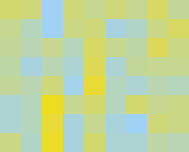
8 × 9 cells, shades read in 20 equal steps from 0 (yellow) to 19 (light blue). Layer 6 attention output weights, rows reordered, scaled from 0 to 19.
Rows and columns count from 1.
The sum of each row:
87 107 90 110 109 87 112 106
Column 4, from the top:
8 9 14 16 18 10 17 17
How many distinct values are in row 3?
8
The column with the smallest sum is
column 5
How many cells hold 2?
2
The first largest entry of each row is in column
3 3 4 2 4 1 7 4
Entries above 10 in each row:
2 4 4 6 7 3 5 6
